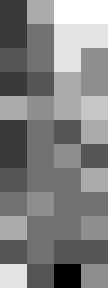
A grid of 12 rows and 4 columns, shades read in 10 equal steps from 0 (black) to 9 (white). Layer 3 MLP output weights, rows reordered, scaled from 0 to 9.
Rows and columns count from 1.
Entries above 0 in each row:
4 4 4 4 4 4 4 4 4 4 4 3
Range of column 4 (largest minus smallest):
6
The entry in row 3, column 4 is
5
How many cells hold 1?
0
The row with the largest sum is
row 1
